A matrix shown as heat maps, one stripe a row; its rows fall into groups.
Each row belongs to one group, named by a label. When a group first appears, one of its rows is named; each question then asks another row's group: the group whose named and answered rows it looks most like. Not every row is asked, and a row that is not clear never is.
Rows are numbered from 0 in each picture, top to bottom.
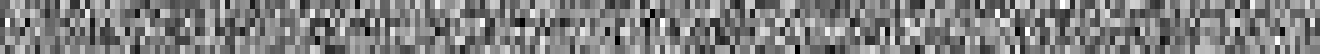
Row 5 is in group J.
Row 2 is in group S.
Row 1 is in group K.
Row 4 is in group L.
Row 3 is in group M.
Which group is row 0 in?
J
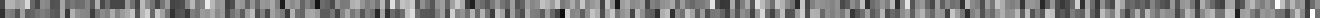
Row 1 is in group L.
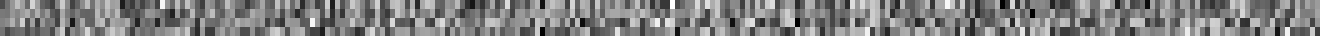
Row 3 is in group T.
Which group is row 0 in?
K
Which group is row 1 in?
K
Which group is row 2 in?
J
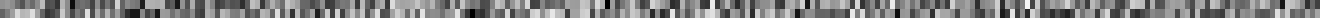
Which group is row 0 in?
M
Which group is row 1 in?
K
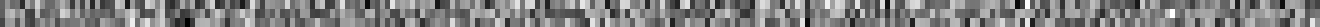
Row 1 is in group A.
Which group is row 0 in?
M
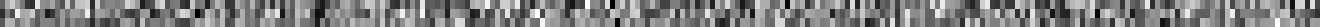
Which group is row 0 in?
A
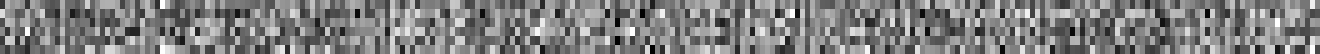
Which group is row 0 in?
K
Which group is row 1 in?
M
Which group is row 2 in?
L
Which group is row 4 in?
L
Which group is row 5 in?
T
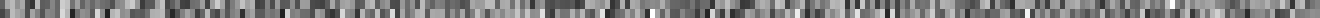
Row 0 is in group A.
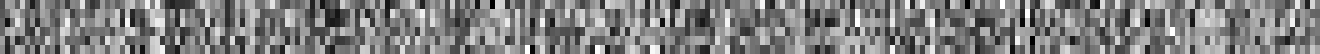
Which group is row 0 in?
L
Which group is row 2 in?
J
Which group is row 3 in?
A
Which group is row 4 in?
T
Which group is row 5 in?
J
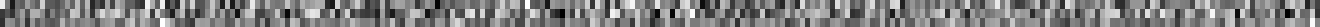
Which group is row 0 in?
M
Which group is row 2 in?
L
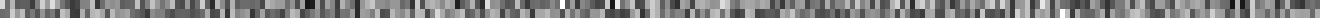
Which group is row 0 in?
T
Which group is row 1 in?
J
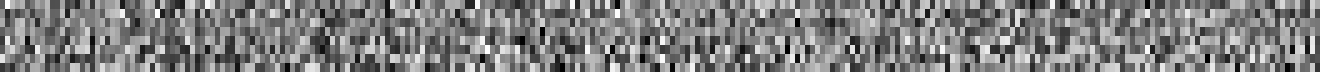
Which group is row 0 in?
K
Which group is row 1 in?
T
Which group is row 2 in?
J
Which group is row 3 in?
K
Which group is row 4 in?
S
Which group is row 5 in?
A
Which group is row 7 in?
S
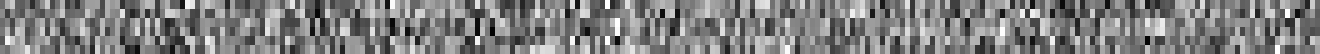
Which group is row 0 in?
T
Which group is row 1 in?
T
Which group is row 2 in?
S
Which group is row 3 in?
S
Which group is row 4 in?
K
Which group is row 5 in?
K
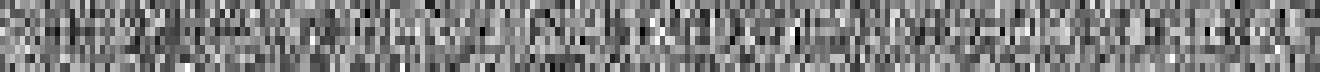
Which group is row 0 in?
S
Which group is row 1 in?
M
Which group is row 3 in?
M
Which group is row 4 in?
J
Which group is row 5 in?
K
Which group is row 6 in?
A
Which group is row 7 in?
S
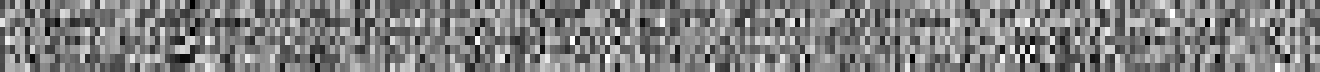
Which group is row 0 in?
S
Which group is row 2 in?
M
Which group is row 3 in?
S
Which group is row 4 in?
K
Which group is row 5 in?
S
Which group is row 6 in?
L
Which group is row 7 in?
L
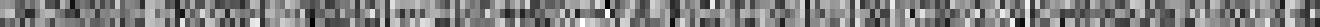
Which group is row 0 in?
M
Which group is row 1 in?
T
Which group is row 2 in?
M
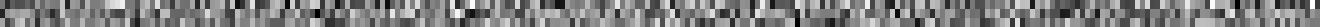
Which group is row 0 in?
T
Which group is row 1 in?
L
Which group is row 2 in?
J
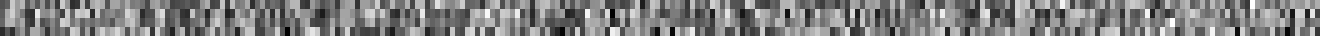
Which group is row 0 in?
J
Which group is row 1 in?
A
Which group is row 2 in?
A
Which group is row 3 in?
S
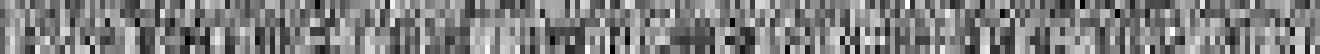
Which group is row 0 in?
T
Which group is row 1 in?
K
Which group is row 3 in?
A
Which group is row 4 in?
A
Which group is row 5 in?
A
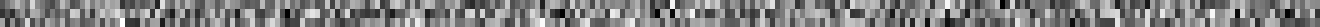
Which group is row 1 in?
S
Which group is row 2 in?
T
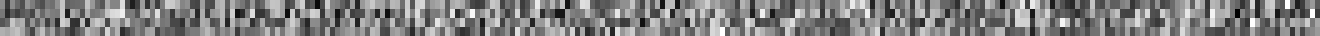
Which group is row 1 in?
T
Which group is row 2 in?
J
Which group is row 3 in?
K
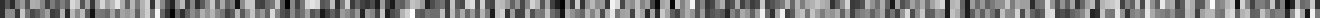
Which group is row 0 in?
S
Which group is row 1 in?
L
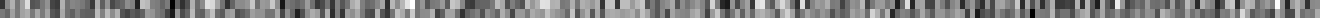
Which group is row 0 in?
L
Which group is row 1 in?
K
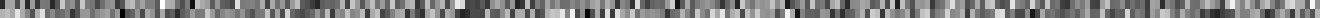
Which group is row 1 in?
K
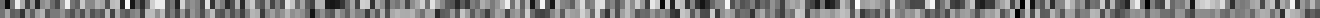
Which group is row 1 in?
M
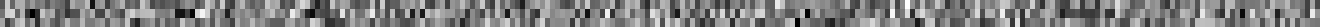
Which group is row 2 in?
J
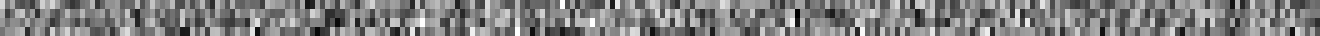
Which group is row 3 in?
A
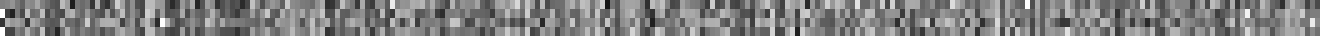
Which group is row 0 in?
M
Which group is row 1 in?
M
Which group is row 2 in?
K
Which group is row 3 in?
M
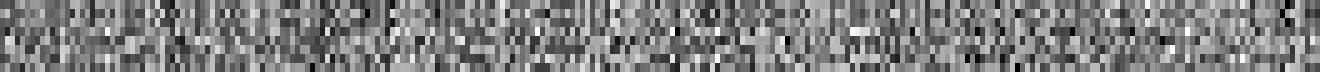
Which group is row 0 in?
S
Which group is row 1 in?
M
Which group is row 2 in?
S
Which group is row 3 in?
T
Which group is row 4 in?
L
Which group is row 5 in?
A
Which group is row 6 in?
K
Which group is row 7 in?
M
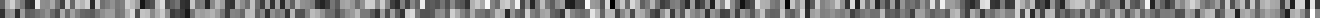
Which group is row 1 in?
L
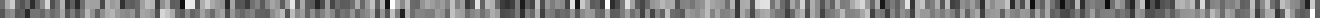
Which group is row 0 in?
T
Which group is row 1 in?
T
